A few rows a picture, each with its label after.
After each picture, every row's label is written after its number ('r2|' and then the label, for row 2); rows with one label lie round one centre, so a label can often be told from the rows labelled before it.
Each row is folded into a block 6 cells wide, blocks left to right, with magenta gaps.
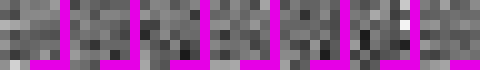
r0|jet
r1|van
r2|van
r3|jet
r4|van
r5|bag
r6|jet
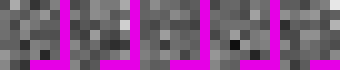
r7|van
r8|bag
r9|van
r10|van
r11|bag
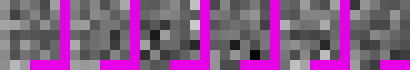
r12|jet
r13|jet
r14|bag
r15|van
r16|jet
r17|van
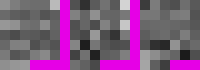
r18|jet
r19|bag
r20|van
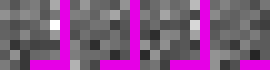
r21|bag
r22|van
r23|bag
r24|van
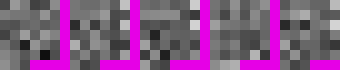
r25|van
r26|bag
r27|bag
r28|jet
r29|bag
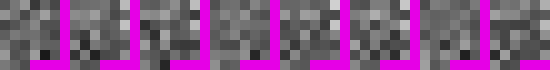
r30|van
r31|bag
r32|bag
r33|van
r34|bag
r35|bag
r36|van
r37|bag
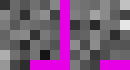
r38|van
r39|bag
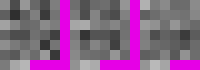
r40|jet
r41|jet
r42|jet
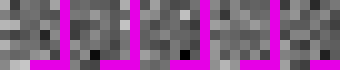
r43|jet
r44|bag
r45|van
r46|jet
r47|van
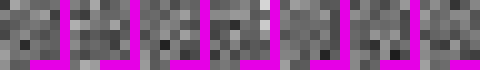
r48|van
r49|jet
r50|van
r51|bag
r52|van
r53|van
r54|van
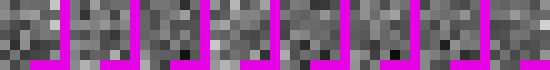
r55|bag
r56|jet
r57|van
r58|jet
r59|van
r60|van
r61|van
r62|bag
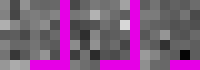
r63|jet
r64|bag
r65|van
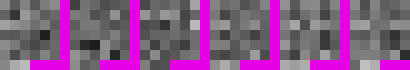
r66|jet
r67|van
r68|bag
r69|jet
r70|jet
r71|jet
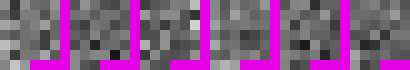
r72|jet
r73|van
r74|bag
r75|jet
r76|van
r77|van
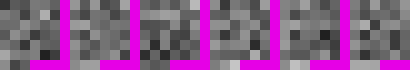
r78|van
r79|jet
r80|bag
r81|jet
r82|jet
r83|jet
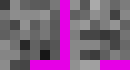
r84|van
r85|jet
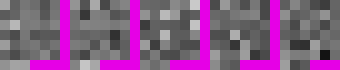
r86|jet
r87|jet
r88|bag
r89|van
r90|van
